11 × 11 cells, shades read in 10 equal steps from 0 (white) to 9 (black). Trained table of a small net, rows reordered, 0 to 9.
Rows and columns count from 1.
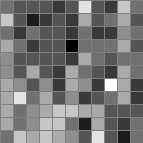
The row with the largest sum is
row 3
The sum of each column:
40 53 57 51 58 57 50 55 60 47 62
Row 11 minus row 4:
2 -3 -4 -4 -3 -5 1 -4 1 5 -1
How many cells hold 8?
3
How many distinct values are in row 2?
6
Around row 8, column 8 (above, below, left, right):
7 3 7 5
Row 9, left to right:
3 5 4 3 2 2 3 3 6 6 6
